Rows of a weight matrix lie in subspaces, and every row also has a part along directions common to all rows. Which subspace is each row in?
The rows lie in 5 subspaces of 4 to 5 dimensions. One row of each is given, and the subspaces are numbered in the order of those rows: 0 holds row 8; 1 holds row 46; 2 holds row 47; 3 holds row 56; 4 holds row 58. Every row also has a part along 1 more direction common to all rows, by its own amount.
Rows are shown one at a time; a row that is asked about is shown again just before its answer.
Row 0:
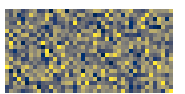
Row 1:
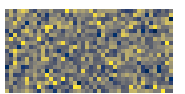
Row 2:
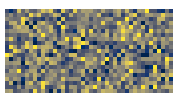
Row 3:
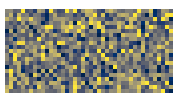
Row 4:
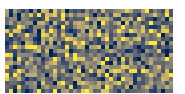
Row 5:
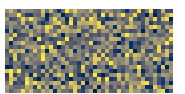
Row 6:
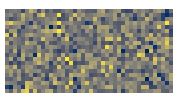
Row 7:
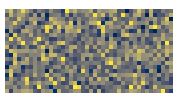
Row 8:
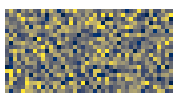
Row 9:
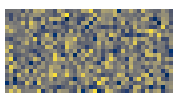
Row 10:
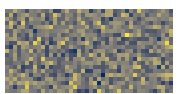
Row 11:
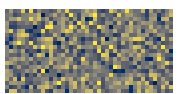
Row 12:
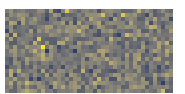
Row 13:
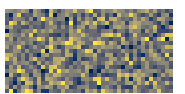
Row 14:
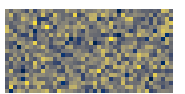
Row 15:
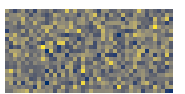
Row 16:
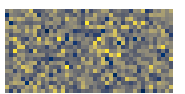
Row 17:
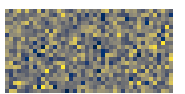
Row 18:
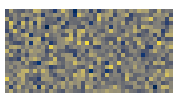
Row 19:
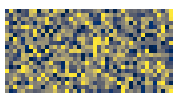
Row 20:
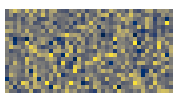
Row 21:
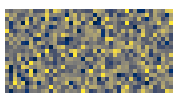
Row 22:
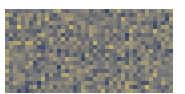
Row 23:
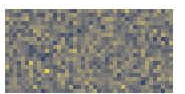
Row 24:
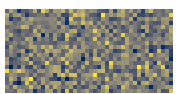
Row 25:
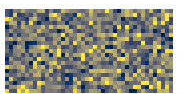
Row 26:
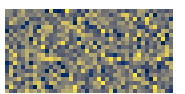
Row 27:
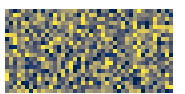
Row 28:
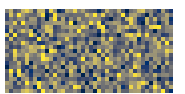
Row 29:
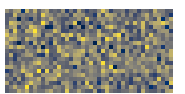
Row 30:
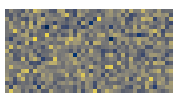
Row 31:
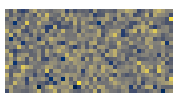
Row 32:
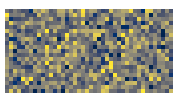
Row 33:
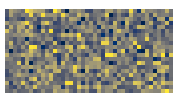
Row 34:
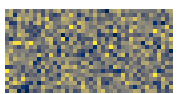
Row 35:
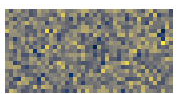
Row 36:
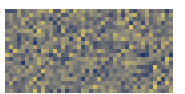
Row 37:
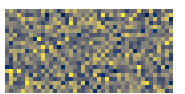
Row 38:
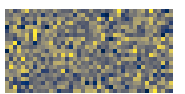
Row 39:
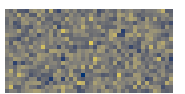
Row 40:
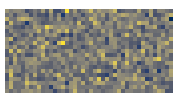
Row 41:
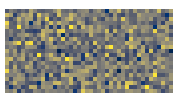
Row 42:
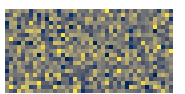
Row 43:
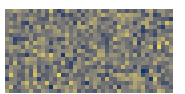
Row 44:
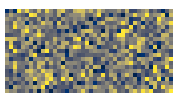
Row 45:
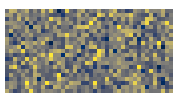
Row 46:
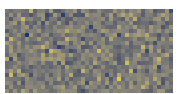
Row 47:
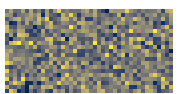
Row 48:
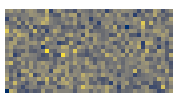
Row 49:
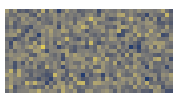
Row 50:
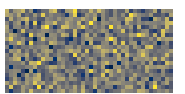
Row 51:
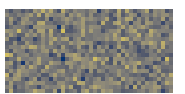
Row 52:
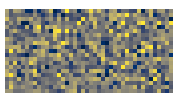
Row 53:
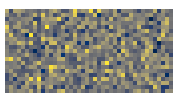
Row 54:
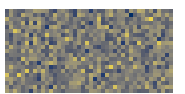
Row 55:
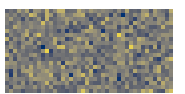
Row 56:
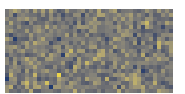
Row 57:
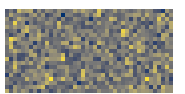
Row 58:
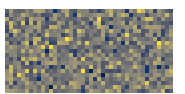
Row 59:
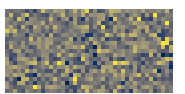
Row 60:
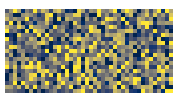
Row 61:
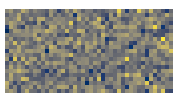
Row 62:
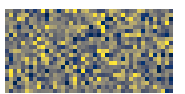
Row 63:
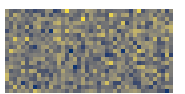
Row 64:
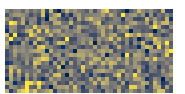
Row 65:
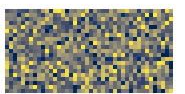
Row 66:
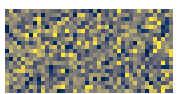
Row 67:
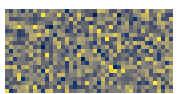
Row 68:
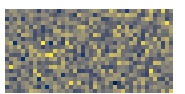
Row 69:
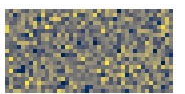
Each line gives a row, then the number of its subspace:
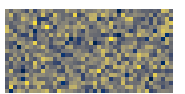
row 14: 4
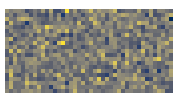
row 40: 3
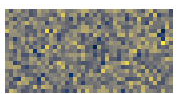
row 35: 0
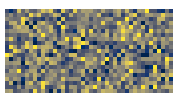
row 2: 1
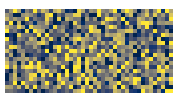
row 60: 3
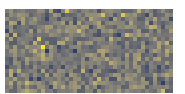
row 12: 4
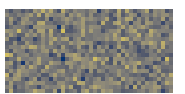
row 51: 1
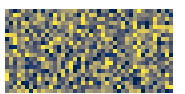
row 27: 3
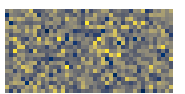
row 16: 0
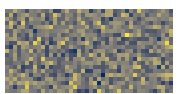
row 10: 4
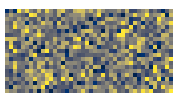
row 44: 1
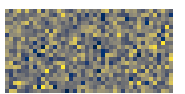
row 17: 0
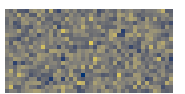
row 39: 1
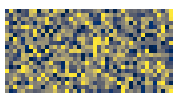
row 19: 0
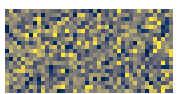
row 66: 4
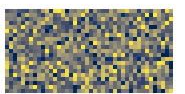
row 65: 0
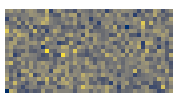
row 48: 2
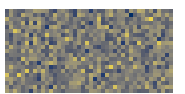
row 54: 4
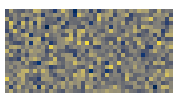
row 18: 4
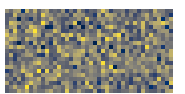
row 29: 2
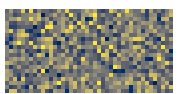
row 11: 2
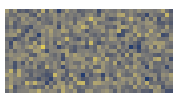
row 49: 1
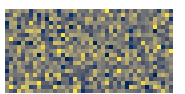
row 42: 2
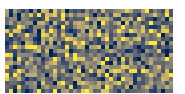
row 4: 1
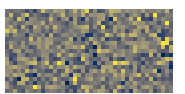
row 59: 0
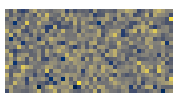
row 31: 1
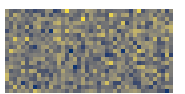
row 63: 3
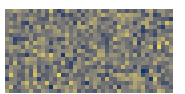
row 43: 3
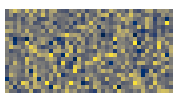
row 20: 3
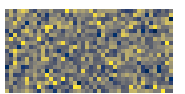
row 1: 1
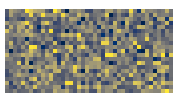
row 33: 3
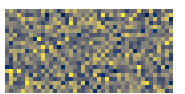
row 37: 0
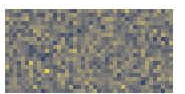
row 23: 3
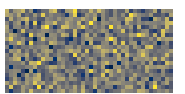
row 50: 4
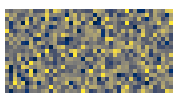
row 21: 4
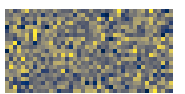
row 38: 4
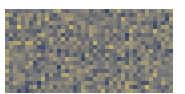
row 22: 2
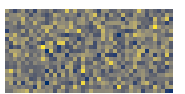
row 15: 3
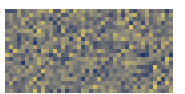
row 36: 1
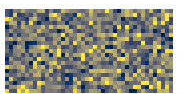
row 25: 2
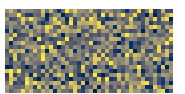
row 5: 0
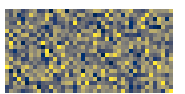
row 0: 3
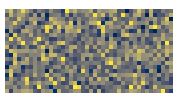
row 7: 1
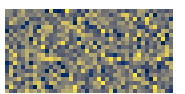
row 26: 0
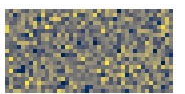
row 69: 4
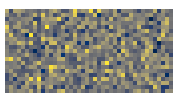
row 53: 4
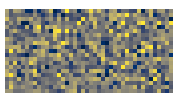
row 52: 3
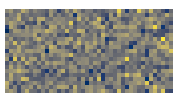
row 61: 4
